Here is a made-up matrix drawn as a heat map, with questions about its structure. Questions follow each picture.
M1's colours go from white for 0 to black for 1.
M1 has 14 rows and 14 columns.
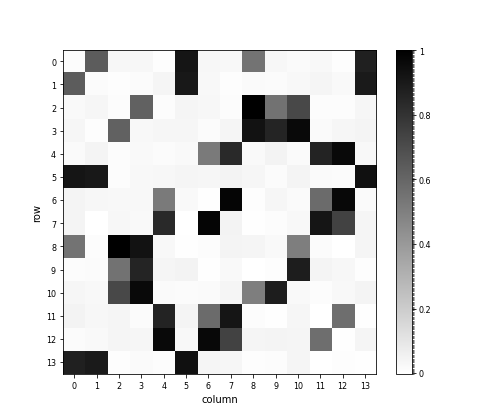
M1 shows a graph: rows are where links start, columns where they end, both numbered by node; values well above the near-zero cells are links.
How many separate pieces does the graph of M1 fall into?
2
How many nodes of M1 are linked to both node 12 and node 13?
0
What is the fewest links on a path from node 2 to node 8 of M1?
1
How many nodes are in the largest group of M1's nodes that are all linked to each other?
5
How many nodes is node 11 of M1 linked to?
4
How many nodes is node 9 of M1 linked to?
3
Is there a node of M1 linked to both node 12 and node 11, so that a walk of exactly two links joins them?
yes
